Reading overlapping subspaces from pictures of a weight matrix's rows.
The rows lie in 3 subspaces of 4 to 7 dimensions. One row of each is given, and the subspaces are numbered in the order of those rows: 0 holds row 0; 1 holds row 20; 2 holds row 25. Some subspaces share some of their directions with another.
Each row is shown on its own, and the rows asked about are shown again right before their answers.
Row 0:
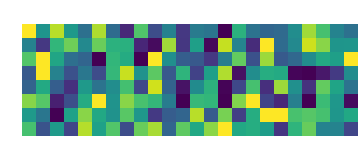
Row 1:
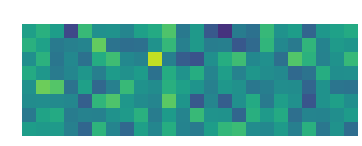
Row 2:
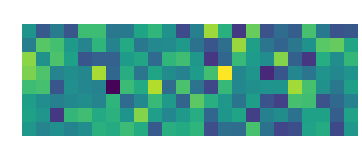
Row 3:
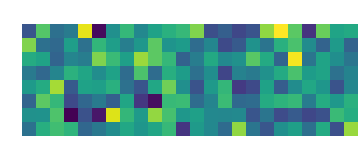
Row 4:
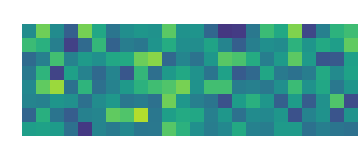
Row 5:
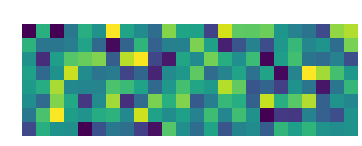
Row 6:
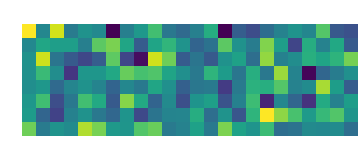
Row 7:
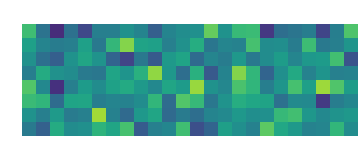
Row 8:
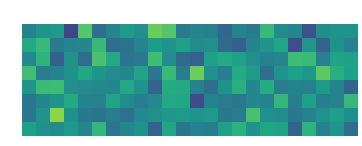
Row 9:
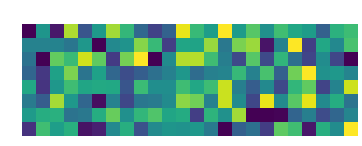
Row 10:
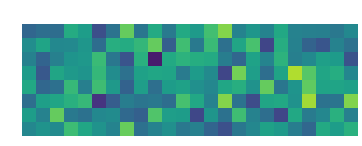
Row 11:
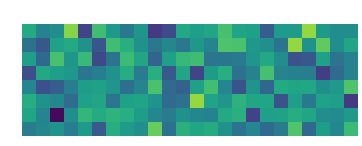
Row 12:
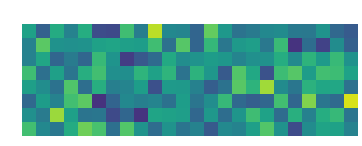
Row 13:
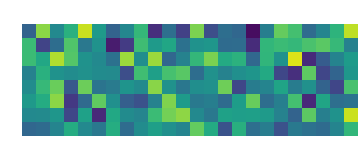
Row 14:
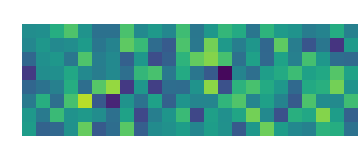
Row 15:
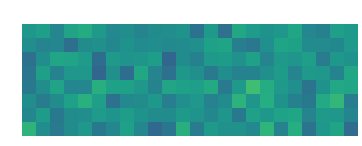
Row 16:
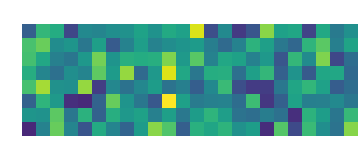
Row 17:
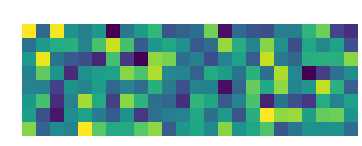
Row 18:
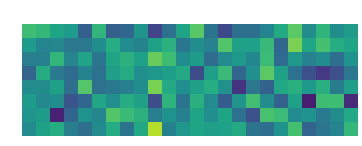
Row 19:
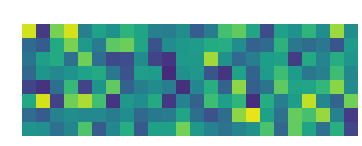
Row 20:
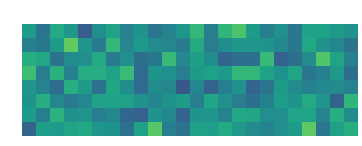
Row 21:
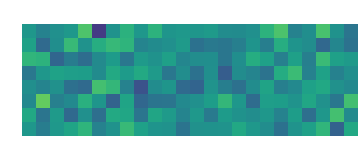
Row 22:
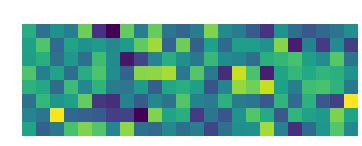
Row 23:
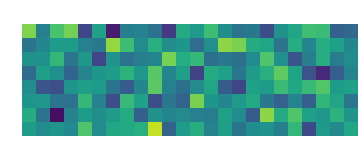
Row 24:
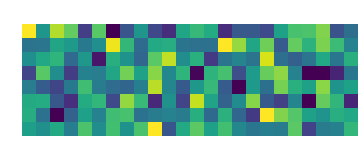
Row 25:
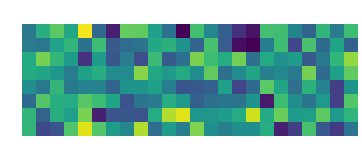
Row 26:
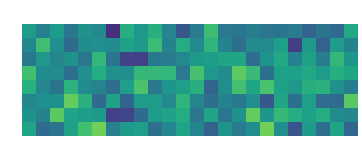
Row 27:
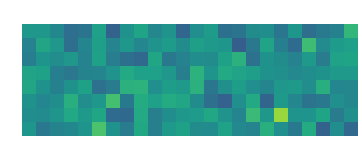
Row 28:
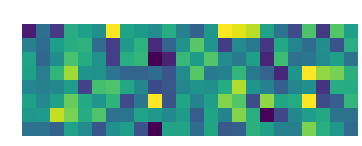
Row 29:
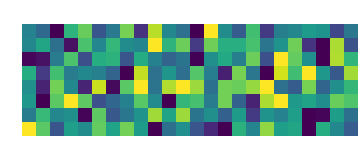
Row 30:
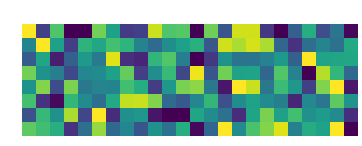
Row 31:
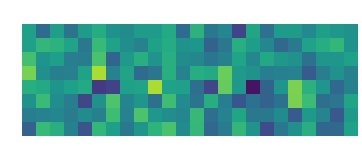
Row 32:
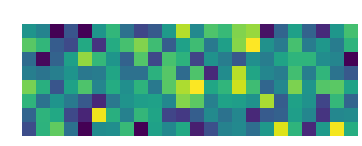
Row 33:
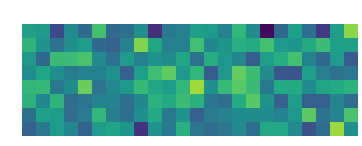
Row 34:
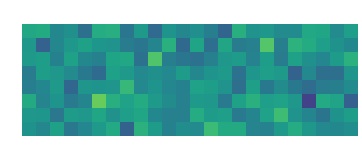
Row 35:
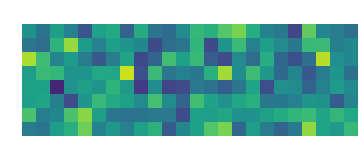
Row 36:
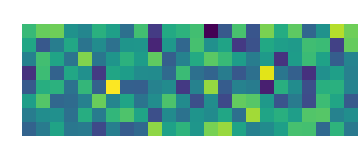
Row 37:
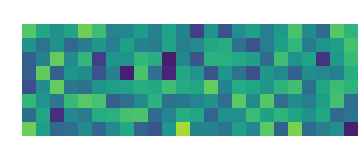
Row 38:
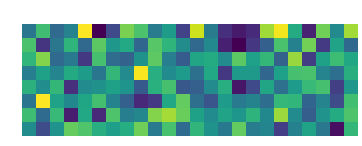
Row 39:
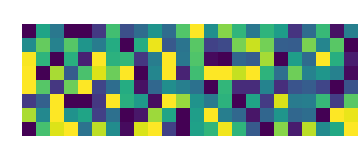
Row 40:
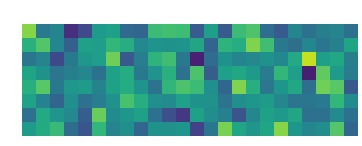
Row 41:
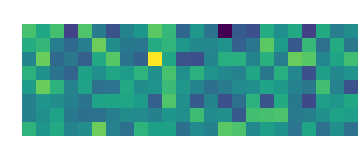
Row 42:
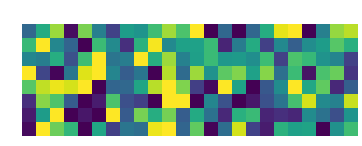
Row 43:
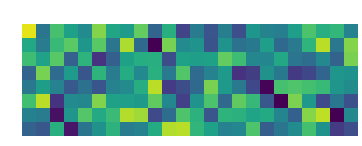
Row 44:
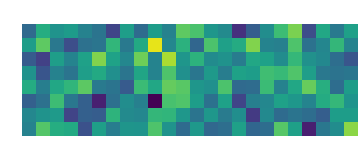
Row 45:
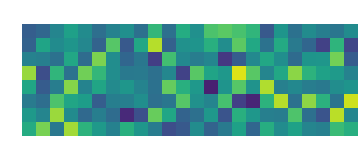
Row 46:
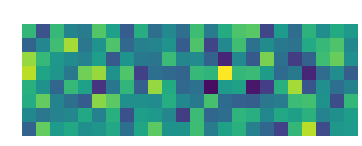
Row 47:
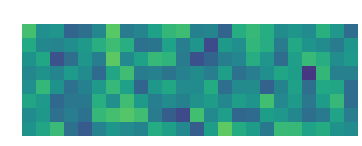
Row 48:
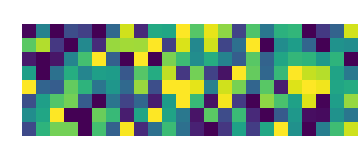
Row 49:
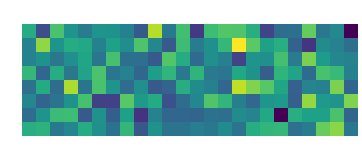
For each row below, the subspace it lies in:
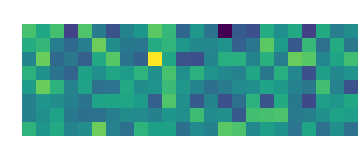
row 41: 0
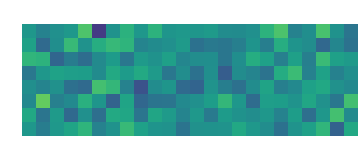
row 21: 2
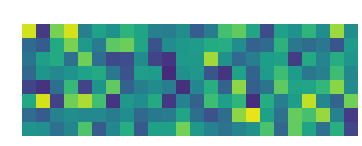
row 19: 1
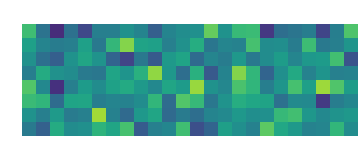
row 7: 2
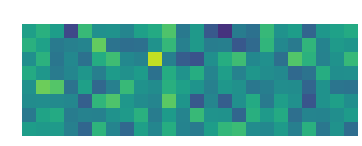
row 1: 0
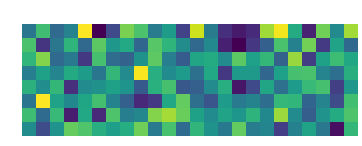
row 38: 2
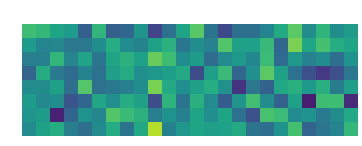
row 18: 0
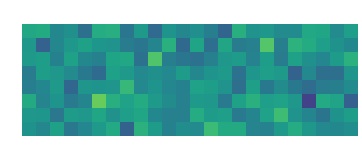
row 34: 1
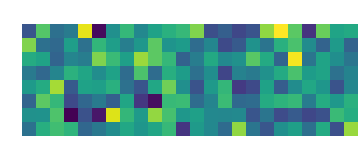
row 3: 2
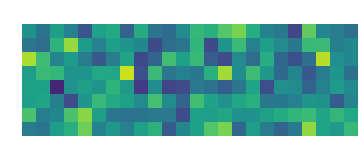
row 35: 1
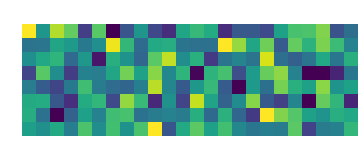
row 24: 0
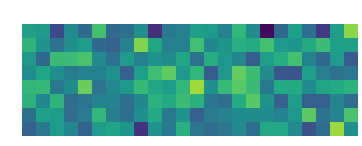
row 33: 2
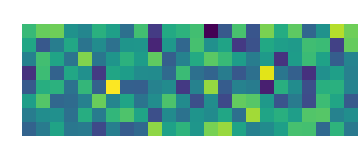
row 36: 1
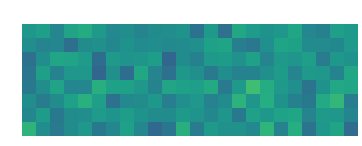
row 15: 1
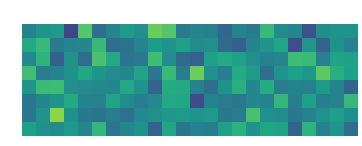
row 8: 0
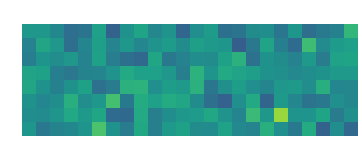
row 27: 2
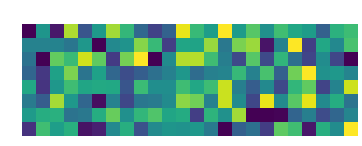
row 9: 0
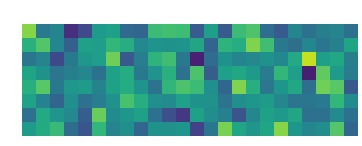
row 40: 2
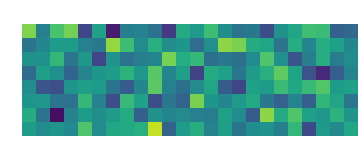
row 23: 0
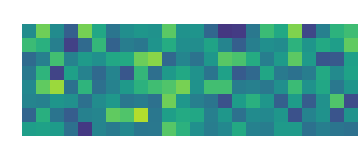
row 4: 1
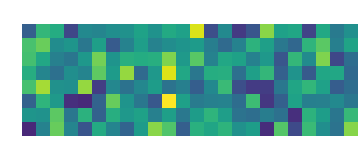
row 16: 1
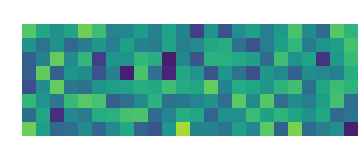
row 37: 1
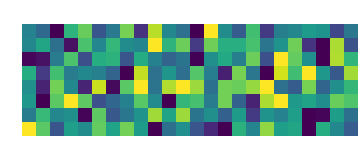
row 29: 1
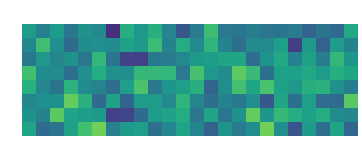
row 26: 2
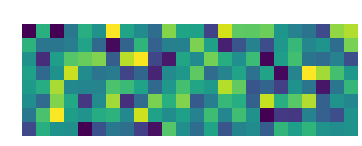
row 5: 0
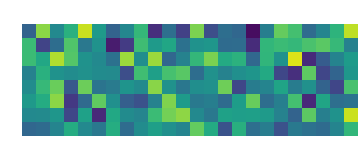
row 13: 2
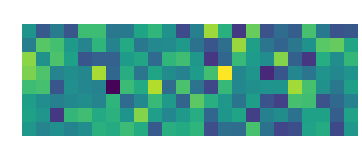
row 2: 1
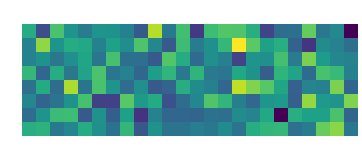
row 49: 2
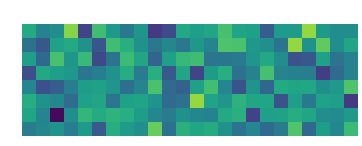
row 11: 0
